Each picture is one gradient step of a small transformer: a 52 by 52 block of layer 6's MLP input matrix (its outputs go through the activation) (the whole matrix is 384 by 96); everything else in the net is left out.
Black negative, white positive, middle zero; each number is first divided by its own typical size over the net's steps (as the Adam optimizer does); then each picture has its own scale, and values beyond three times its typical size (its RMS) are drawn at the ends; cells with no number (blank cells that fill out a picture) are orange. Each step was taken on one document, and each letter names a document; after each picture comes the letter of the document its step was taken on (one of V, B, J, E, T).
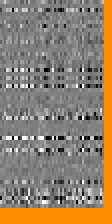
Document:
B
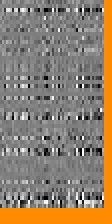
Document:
B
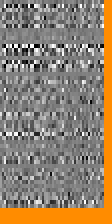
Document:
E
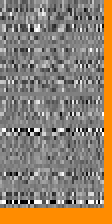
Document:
E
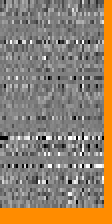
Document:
B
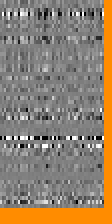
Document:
B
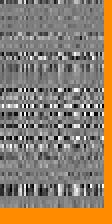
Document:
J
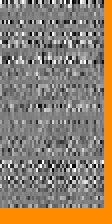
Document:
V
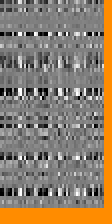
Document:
J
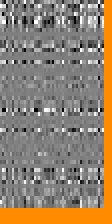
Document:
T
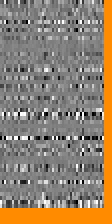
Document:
B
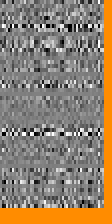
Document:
E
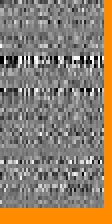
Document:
J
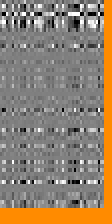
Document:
T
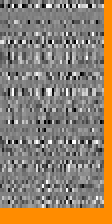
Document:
V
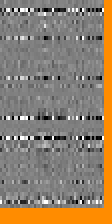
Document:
B
